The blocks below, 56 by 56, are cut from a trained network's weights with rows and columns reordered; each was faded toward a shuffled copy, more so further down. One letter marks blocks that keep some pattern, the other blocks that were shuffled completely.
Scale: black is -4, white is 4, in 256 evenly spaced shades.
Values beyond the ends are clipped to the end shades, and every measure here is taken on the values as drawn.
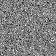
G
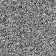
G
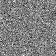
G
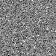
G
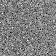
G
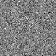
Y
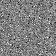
G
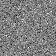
G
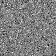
G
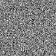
Y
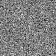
G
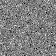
G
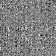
Y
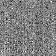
Y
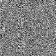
Y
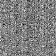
Y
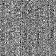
Y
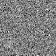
Y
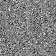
G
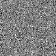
Y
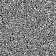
G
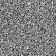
Y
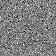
G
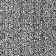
Y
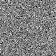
G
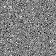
G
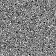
G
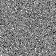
G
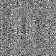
Y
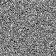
G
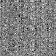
Y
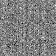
Y
